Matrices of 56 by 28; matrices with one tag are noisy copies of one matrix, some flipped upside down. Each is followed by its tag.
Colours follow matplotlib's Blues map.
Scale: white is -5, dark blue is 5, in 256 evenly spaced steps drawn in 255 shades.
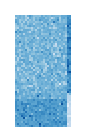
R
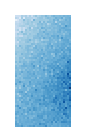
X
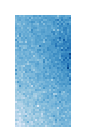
X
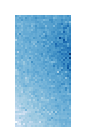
X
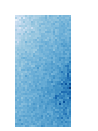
X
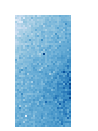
X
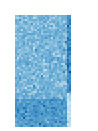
R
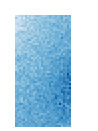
X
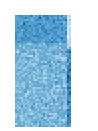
R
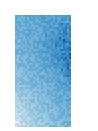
X
